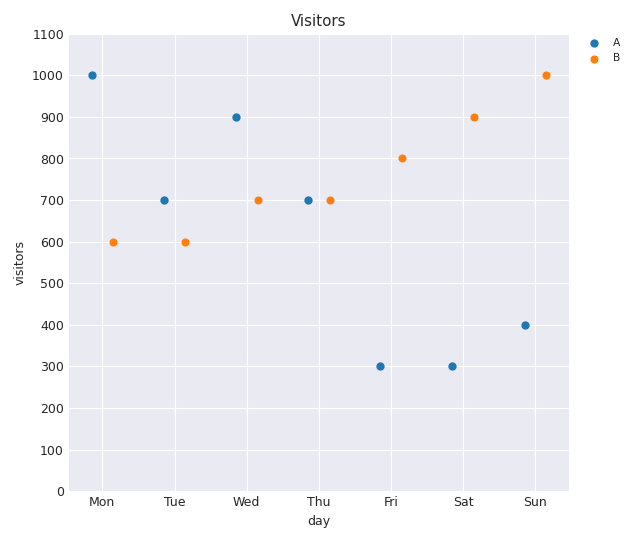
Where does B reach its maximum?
Sun
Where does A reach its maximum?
Mon
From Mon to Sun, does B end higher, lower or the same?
higher
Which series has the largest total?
B
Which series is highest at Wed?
A
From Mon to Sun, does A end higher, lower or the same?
lower
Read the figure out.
Title: Visitors
x-axis: day, ticks Mon Tue Wed Thu Fri Sat Sun
y-axis: visitors, ticks 0 100 200 300 400 500 600 700 800 900 1000 1100
Legend: A, B
Values:
A: 1000 700 900 700 300 300 400
B: 600 600 700 700 800 900 1000
